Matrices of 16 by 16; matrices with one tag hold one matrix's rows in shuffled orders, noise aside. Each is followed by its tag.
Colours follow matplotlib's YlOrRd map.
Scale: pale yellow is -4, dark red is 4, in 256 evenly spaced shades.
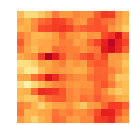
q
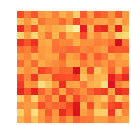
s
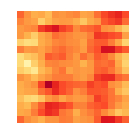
q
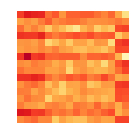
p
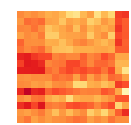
p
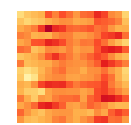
q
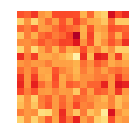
s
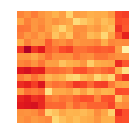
p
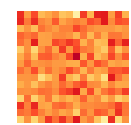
s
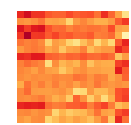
p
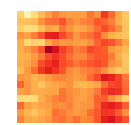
q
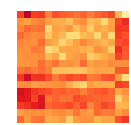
p
